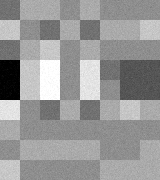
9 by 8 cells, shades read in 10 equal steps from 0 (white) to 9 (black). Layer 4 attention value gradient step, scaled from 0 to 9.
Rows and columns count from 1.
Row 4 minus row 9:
7 -2 -4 0 -3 2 3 3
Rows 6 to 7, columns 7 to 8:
2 3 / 4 4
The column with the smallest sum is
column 3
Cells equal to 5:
7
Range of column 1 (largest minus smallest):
8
